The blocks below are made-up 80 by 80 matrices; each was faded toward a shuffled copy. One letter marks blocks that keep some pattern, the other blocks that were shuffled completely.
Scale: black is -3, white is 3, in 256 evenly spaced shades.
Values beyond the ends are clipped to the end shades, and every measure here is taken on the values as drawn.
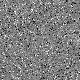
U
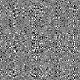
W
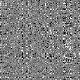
W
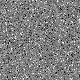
U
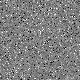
U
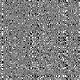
W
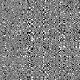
W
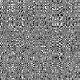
W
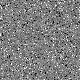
U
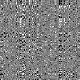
W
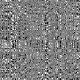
W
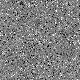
U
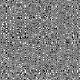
W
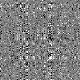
W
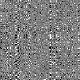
W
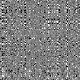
W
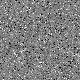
U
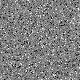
U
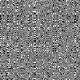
W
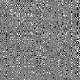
W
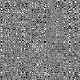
W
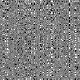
W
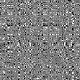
W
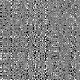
W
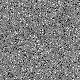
U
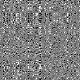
W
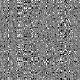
W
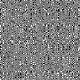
W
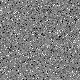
U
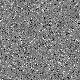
U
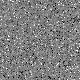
U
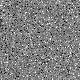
U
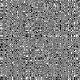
W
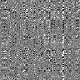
W
